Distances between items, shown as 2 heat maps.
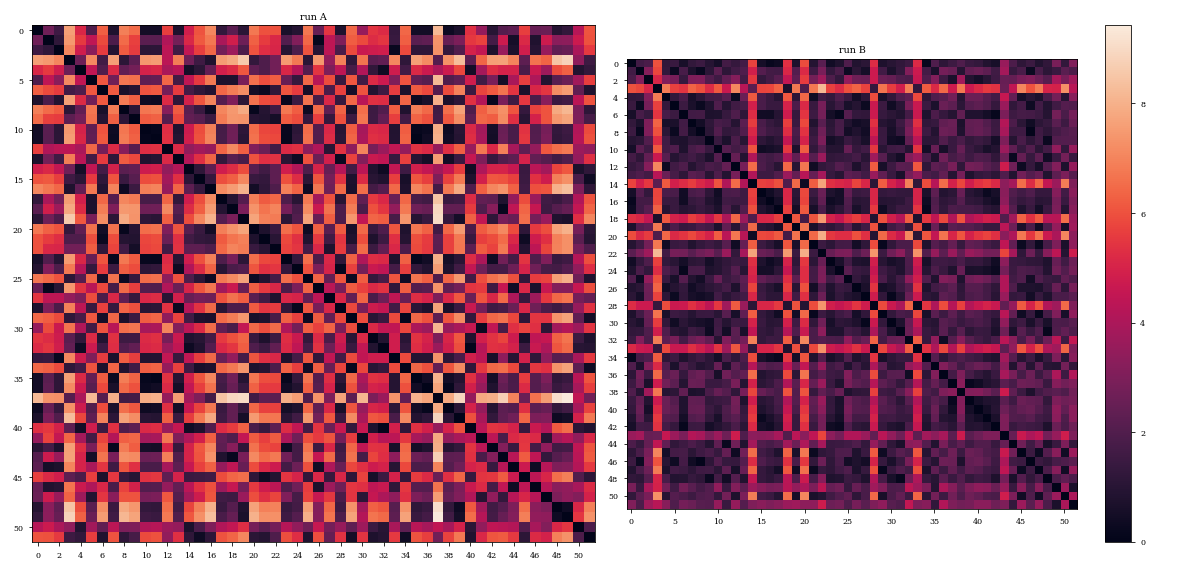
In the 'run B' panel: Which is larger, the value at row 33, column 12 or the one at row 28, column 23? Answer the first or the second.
the first
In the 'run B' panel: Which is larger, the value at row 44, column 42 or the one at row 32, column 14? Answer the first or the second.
the second
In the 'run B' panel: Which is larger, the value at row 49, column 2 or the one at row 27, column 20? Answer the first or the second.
the second
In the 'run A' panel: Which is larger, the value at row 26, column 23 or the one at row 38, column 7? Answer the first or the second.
the first
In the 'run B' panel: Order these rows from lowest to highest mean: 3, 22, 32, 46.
46, 32, 22, 3
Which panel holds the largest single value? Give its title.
run A
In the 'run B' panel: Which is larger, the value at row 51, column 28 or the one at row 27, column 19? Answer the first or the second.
the first
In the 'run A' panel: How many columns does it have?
52
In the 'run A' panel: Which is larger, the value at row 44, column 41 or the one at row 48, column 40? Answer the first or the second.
the second
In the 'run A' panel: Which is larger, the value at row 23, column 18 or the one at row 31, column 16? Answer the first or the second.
the first
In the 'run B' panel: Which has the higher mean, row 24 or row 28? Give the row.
28
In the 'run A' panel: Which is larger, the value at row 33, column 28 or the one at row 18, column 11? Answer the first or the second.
the second
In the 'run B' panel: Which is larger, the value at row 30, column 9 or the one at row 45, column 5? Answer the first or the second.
the second
